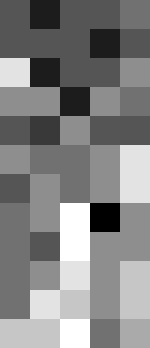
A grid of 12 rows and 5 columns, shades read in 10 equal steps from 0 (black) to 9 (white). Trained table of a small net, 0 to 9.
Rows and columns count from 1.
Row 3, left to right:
8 1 3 3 5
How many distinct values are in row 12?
4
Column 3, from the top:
3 3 3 1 5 4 4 9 9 8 7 9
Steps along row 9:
down up down same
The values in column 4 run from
0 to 5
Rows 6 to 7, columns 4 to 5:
5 8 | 5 8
